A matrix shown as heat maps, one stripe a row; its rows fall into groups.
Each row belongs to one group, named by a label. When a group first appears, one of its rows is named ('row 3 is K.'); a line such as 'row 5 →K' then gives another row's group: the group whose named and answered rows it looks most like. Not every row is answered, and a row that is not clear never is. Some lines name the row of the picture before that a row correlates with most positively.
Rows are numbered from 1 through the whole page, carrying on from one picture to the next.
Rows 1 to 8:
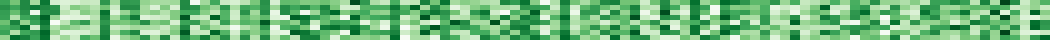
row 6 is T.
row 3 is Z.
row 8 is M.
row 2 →Z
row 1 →T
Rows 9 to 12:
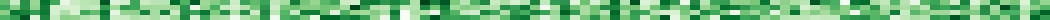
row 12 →T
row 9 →Z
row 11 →M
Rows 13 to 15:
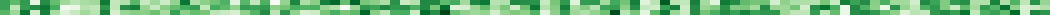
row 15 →T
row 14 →Z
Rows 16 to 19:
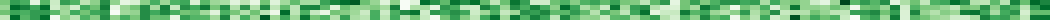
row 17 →M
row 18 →M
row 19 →M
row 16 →T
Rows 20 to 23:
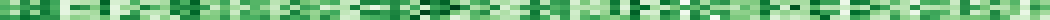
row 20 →Z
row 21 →M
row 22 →Z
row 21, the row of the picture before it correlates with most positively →18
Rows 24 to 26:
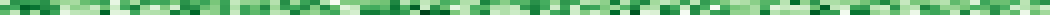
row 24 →M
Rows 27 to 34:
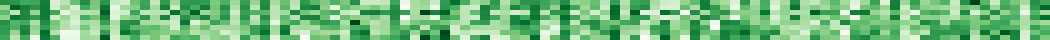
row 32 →T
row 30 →M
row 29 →Z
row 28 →M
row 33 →T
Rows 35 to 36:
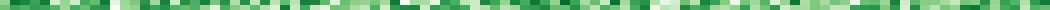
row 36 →M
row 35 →M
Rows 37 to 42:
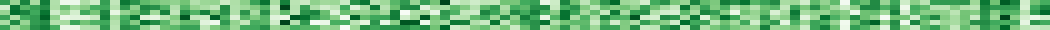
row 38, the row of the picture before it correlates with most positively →36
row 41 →M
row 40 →Z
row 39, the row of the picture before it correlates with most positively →35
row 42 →Z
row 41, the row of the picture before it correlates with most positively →36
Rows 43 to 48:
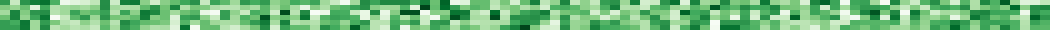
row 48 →T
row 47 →T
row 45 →M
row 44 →T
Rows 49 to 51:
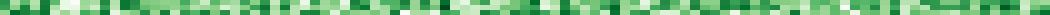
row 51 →M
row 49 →Z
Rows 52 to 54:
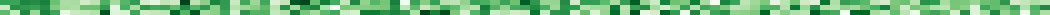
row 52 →Z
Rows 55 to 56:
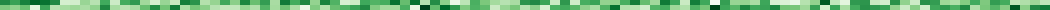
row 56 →T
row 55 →Z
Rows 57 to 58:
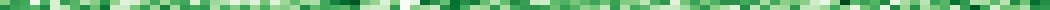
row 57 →T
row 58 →M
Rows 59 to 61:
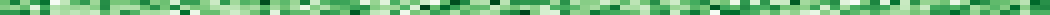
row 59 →M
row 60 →T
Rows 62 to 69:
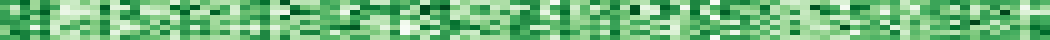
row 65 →T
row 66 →M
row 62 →T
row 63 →Z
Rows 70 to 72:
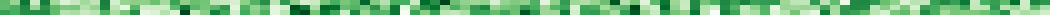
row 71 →Z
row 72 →Z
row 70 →T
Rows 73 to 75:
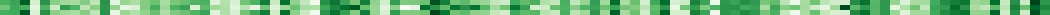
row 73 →T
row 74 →T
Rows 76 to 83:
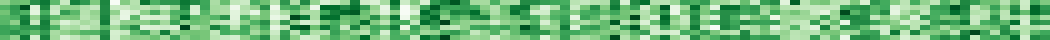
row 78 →T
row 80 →T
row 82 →M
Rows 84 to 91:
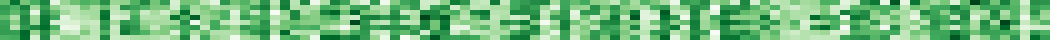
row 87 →Z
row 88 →T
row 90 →T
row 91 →T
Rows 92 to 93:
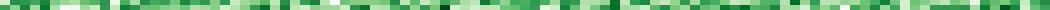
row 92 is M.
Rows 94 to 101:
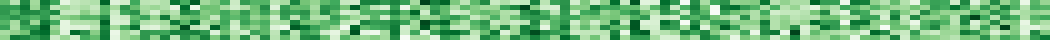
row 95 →T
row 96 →Z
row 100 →M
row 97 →M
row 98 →Z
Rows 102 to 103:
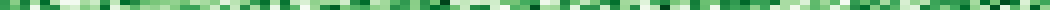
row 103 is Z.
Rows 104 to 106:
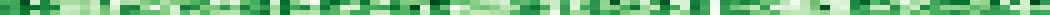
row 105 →Z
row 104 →T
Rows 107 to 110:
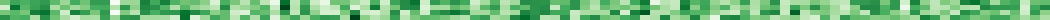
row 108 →M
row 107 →M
